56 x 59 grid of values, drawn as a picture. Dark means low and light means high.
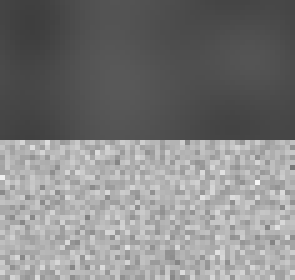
It is made of 2 by 1 panels. Panel 1,1: low, smooth, faint in contrast. Panel 2,1: high, fine-grained.
